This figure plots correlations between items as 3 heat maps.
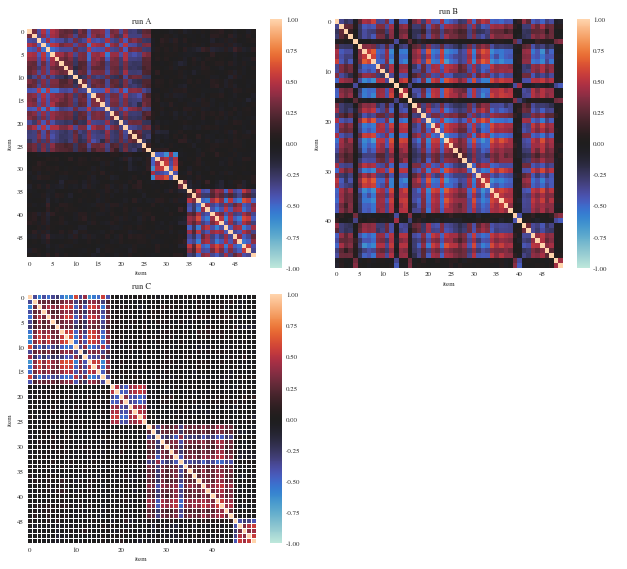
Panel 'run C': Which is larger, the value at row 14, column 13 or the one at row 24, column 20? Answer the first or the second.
the first
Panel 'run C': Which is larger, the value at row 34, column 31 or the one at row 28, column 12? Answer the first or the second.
the first
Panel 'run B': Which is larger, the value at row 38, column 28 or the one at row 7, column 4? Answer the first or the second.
the first
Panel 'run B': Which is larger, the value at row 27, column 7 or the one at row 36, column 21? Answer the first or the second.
the second
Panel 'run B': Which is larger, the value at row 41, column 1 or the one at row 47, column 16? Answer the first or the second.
the second
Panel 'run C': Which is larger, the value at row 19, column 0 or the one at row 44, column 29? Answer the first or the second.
the second
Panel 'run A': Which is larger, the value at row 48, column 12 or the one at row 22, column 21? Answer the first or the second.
the first
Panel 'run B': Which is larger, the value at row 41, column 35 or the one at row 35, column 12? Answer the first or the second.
the second
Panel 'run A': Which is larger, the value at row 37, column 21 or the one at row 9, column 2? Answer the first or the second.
the first
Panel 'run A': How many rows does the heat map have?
50
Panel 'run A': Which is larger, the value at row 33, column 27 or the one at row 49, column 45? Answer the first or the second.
the second
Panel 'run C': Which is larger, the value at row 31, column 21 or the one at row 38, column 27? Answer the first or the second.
the second
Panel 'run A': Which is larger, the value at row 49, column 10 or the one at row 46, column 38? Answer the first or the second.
the second
